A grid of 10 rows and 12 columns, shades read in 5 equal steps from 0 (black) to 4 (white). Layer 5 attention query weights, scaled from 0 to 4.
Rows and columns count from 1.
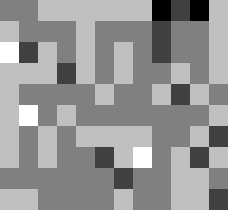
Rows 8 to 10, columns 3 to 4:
3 2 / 2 2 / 2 2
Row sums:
26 26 28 30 27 29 30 29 25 28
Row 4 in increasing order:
1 2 2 2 2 3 3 3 3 3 3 3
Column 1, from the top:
2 3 4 3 3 3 3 3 2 3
